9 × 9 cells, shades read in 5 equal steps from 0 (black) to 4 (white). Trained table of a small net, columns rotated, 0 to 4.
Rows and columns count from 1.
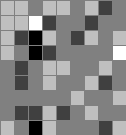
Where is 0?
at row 3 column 3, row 4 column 3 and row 9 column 3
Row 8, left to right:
2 1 1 3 1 2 3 2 2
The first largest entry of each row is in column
1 3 1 9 4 4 6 4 1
